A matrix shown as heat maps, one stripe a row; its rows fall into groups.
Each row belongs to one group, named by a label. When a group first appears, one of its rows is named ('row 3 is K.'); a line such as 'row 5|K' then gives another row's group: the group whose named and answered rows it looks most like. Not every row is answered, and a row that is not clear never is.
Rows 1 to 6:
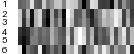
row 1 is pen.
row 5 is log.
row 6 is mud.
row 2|mud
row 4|log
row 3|mud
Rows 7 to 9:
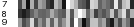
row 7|pen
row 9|pen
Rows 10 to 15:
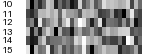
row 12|pen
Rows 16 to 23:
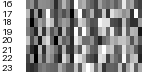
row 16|pen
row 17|mud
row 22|pen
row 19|pen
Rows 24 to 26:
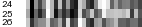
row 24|mud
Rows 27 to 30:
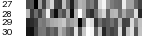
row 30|log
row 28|mud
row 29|log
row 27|pen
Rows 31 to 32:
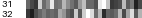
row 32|log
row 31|pen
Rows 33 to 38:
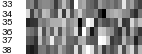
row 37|pen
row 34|mud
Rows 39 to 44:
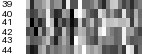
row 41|mud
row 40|pen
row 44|log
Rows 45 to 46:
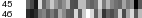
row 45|pen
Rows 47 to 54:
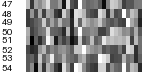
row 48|pen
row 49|log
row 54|pen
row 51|mud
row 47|mud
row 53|pen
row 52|log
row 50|mud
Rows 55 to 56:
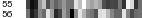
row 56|pen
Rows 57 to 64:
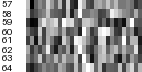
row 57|mud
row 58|mud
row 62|mud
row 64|log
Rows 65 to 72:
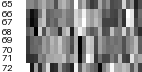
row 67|log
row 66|log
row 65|pen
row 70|log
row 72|mud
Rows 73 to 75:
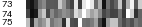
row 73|log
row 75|mud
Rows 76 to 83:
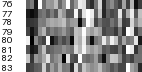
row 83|log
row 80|mud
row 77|log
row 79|log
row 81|log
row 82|mud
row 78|log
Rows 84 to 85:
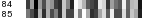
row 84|pen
